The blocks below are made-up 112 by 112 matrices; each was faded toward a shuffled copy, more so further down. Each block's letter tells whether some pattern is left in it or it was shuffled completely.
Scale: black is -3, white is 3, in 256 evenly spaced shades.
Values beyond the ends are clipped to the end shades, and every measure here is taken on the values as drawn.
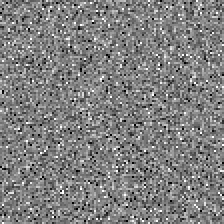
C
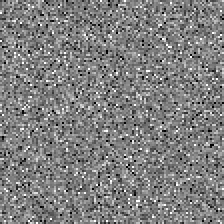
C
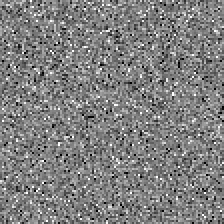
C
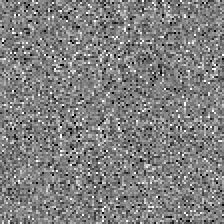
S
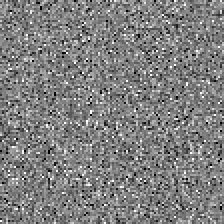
S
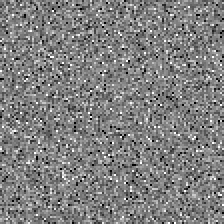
C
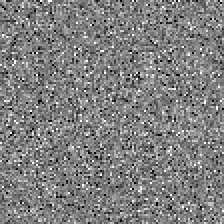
S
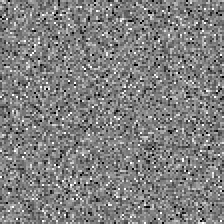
C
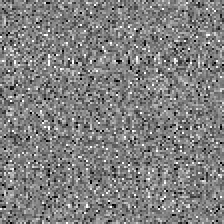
S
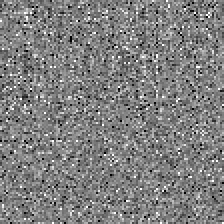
S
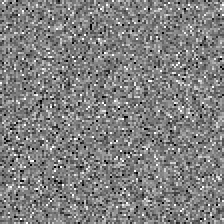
C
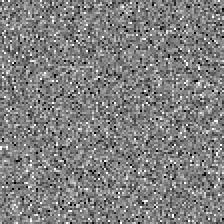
C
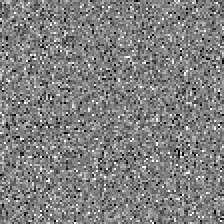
S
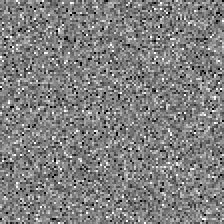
C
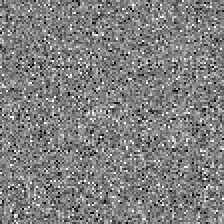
S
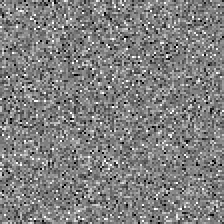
C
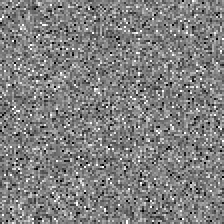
C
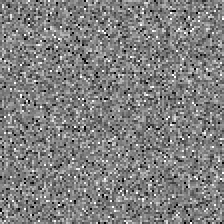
C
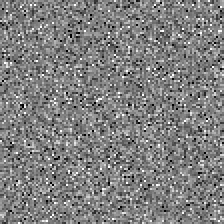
S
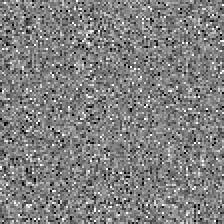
S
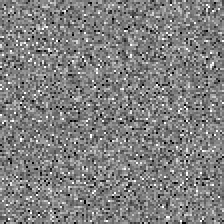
S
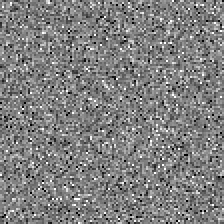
C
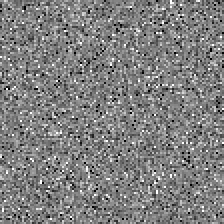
C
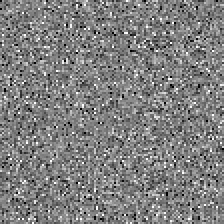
S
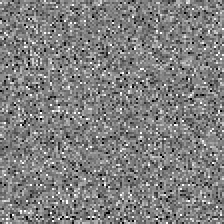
S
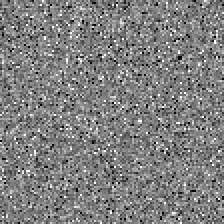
C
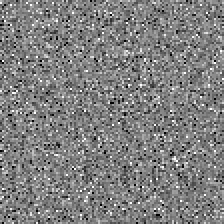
S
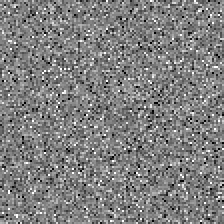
C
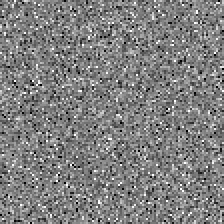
C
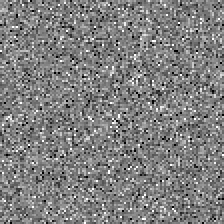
C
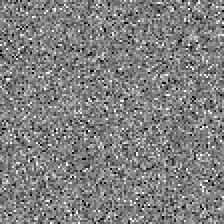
C
